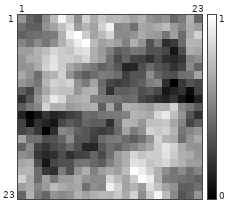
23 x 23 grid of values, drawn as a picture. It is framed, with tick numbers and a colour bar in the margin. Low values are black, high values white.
It looks the same turned upside down. No overall slope runs across the table. The texture is blotchy.
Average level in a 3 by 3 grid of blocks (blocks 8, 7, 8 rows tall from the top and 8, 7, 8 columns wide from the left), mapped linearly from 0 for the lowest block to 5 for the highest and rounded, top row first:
530 | 000 | 035
